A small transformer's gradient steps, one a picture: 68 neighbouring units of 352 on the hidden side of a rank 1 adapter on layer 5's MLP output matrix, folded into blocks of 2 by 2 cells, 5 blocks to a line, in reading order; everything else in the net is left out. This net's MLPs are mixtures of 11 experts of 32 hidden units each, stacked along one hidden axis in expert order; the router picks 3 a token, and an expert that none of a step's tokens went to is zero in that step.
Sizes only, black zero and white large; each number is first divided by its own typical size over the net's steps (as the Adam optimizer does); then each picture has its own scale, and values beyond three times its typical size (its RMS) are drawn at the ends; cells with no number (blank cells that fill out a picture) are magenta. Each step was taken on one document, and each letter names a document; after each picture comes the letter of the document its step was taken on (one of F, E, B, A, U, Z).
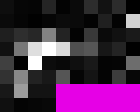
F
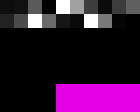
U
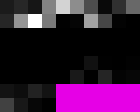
U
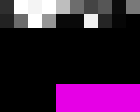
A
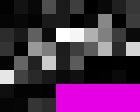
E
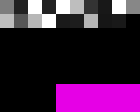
A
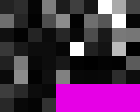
F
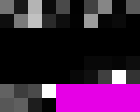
A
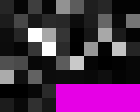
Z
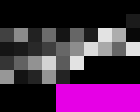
E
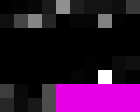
Z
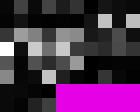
E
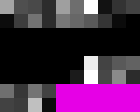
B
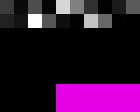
U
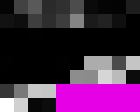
B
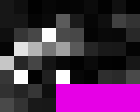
F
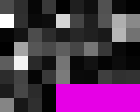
F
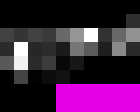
E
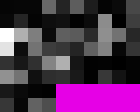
E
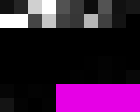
A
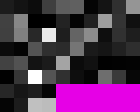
E
